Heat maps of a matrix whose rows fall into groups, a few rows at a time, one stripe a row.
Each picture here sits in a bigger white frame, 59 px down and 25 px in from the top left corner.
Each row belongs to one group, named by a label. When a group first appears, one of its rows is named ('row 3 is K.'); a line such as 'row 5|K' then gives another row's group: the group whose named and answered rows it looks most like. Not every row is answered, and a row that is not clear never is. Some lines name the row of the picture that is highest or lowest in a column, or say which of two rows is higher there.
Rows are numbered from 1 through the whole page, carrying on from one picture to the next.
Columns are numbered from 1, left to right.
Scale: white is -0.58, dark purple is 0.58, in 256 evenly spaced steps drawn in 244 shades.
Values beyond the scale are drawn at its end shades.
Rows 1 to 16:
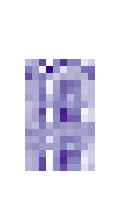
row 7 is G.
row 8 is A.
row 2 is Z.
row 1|A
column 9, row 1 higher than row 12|No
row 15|A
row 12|A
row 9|A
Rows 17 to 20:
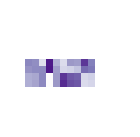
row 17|Z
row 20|A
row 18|Z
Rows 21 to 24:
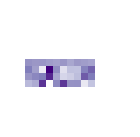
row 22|Z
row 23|Z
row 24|A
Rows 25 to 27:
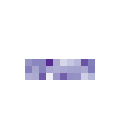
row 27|A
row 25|Z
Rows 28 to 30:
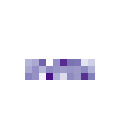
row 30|Z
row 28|A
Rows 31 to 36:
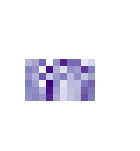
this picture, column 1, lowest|31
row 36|Z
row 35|Z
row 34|Z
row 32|Z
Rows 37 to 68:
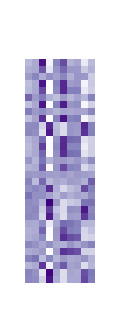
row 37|A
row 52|A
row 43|A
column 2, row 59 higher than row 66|Yes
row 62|A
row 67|Z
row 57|Z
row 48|A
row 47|Z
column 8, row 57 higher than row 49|No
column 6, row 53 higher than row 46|Yes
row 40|A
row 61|A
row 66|A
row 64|A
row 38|A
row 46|Z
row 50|A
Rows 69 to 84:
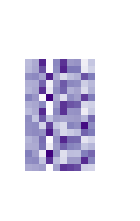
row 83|Z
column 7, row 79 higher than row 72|No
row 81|A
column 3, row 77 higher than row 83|Yes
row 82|Z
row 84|A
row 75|A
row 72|A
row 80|A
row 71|Z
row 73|A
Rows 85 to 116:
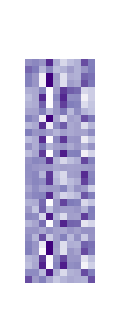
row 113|A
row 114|A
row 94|A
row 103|G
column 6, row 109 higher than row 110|No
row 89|A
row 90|A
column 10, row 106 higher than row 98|Yes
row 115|Z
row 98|A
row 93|Z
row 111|Z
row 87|Z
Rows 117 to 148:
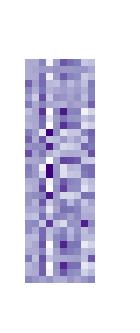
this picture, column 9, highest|140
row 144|A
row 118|G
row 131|A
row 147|A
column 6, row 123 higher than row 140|Yes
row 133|Z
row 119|A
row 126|A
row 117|A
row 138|A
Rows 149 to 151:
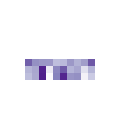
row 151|A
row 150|A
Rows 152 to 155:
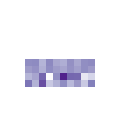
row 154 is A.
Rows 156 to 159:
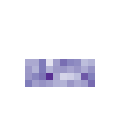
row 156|A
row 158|Z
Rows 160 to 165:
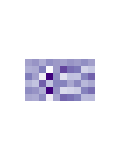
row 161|A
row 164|Z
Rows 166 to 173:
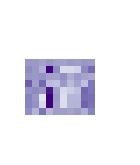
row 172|Z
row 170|Z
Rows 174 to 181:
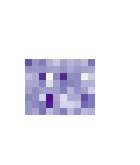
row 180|Z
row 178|G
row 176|A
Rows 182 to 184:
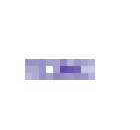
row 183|A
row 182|G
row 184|G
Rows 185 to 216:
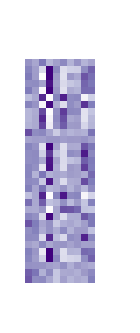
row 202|Z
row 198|Z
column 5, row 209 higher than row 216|Yes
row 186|Z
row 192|A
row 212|Z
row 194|A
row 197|Z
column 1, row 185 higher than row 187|No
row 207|Z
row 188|Z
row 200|Z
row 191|Z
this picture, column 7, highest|206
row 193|A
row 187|Z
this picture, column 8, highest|206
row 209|G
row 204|A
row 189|Z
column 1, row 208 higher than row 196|Yes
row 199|Z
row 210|Z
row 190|A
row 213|Z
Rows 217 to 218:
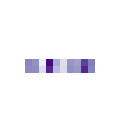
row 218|Z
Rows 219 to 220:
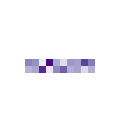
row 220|A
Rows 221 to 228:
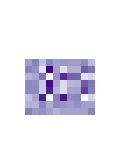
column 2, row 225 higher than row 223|Yes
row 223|A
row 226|A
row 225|Z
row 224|Z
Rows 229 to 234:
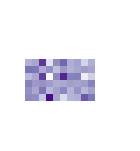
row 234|Z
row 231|A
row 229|A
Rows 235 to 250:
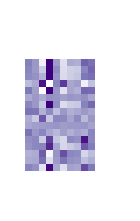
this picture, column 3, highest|238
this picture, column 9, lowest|238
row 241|Z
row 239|Z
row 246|Z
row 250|Z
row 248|A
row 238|A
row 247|Z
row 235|Z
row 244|G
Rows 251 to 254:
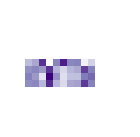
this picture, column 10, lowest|251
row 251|A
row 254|Z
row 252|Z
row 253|Z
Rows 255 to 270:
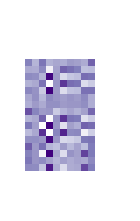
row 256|A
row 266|Z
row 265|A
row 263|A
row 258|A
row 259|Z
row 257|Z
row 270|Z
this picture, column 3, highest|265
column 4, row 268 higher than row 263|Yes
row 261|G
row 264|Z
